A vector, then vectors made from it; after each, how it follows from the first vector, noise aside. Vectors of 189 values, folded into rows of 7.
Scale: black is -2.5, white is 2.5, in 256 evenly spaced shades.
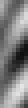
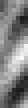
negated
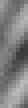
shrunk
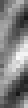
negated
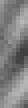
shrunk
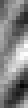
negated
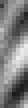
negated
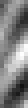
negated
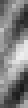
negated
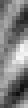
negated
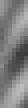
shrunk
